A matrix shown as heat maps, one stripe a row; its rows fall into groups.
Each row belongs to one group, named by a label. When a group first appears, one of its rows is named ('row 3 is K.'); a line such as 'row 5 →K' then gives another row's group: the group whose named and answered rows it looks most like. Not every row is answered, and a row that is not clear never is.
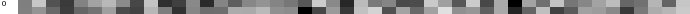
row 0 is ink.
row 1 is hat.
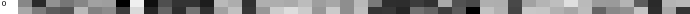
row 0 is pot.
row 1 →pot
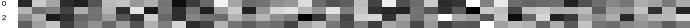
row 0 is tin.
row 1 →pot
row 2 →hat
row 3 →tin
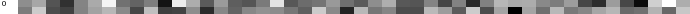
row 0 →ink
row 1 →ink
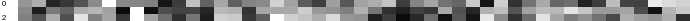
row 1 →pot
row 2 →pot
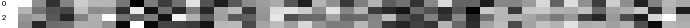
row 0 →ink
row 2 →ink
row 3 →pot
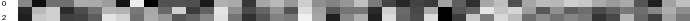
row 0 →pot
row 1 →tin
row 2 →tin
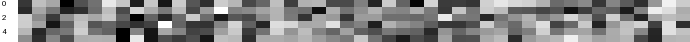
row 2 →ink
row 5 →pot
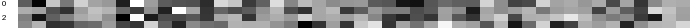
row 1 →ink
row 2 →pot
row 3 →hat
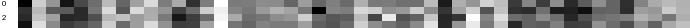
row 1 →hat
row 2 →tin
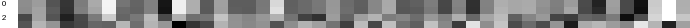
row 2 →hat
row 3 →tin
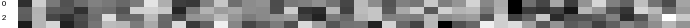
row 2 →hat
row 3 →tin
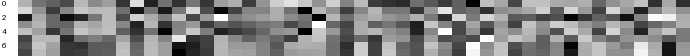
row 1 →ink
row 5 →tin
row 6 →tin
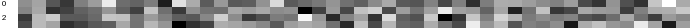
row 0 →ink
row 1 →hat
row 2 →tin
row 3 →tin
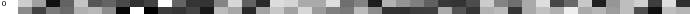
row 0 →pot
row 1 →pot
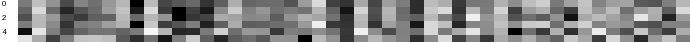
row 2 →tin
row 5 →ink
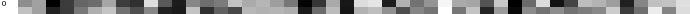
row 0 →hat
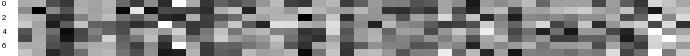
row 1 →pot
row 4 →hat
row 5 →hat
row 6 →ink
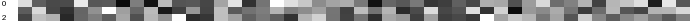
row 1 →ink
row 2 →tin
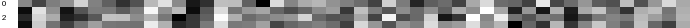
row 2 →tin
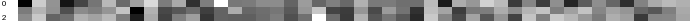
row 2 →ink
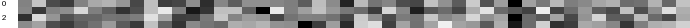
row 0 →ink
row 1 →pot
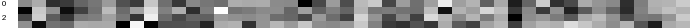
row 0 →hat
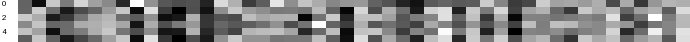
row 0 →pot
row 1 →tin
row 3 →ink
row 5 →tin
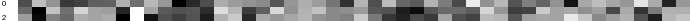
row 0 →tin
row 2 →pot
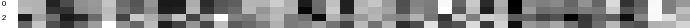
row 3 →ink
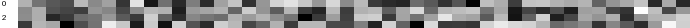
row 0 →pot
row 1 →hat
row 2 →hat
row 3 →tin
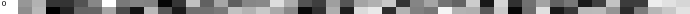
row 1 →hat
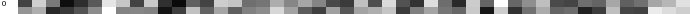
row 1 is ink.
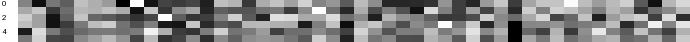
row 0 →pot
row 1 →ink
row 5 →ink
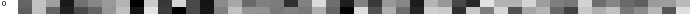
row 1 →tin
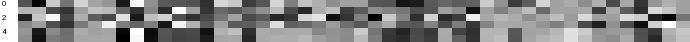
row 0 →pot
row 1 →ink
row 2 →tin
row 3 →ink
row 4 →pot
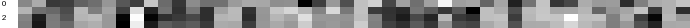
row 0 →hat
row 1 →pot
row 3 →pot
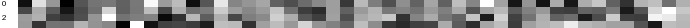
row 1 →hat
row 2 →ink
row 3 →pot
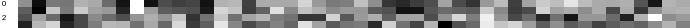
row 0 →pot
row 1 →pot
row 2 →hat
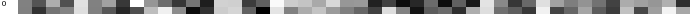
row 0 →pot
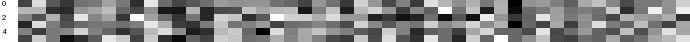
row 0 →hat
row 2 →pot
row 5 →tin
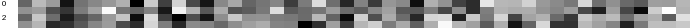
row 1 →ink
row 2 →tin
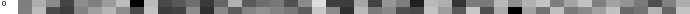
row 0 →tin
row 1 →ink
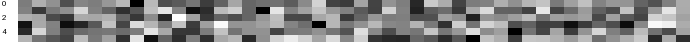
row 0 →tin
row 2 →ink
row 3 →hat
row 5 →pot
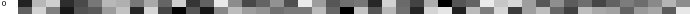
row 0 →tin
